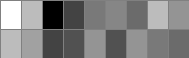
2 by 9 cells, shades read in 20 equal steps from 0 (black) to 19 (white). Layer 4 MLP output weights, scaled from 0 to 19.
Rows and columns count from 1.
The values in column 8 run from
9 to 14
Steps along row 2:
down down up up down up down down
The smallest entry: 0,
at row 1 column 3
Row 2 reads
14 12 5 6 11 6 11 9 8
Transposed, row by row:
19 14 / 14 12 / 0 5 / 5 6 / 9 11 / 10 6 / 8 11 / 14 9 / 11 8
